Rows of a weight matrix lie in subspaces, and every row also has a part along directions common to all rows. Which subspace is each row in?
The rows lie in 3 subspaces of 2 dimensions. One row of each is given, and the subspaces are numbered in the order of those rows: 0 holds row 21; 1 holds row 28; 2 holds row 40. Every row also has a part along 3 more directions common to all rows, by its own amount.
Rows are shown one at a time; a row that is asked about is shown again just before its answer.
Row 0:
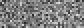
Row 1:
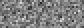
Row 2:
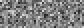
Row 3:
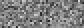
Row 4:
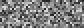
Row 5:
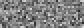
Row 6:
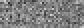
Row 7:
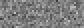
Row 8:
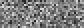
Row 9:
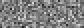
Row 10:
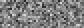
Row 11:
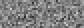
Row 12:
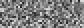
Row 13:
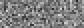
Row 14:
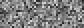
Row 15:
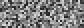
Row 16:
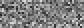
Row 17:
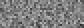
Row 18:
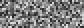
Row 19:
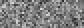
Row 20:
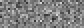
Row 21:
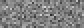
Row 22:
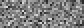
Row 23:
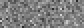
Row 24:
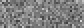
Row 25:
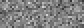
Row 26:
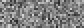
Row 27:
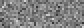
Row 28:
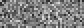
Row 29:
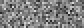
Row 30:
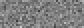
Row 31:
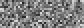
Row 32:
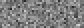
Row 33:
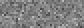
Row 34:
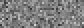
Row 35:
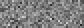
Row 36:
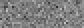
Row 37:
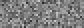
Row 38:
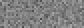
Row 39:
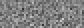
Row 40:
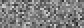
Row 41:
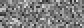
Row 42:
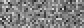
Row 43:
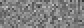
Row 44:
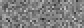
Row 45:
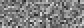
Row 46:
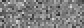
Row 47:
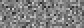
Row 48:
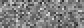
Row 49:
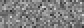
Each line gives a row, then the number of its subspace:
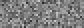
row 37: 1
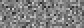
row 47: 0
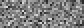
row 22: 2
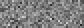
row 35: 2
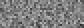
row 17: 2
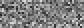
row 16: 2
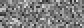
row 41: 2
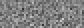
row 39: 0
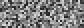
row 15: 2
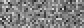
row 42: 0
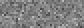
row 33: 2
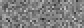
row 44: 0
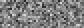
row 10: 0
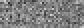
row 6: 0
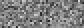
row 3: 2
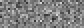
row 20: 1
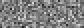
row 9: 0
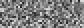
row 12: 2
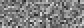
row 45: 2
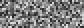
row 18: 2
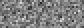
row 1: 0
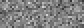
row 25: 1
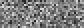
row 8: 2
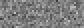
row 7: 0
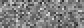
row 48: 2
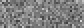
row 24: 1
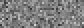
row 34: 0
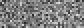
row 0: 1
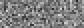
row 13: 0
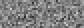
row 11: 0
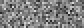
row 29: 1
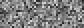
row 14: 1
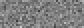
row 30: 0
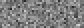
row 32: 0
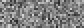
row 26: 1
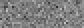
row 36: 0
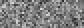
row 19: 2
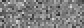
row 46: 1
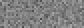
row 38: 1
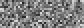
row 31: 2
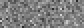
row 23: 0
